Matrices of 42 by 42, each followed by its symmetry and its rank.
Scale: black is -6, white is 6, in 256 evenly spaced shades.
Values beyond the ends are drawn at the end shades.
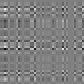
neither, rank one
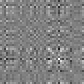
symmetric, rank three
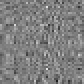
neither, rank five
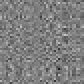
neither, rank five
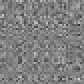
neither, rank five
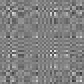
symmetric, rank two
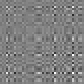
symmetric, rank two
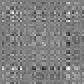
symmetric, rank three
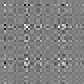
symmetric, rank two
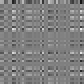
neither, rank one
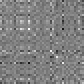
symmetric, rank three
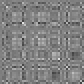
symmetric, rank three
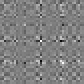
symmetric, rank two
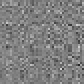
neither, rank five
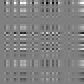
neither, rank one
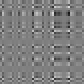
neither, rank one
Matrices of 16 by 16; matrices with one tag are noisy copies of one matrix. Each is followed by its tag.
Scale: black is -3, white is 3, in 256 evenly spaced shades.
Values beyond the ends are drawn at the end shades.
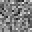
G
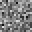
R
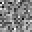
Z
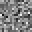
G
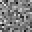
R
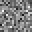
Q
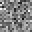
Z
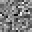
G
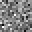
R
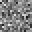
R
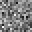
R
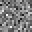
Q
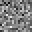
Q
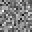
Q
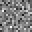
Q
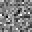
G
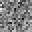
Z
